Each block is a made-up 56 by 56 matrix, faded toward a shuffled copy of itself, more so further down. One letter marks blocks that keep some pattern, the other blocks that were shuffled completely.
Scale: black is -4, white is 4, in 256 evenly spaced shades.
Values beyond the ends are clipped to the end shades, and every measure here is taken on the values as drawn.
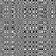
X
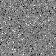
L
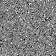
L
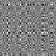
X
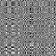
X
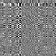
X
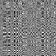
X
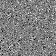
L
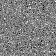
L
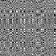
X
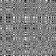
X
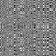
X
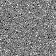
L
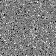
L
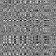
X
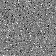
L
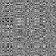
X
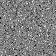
L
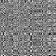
X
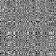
X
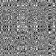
X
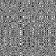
X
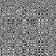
X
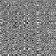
X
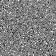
L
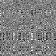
X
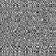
X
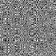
X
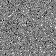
L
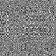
X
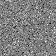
L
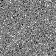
L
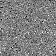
L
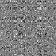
X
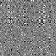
X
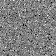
L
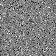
L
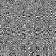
X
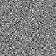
X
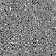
X
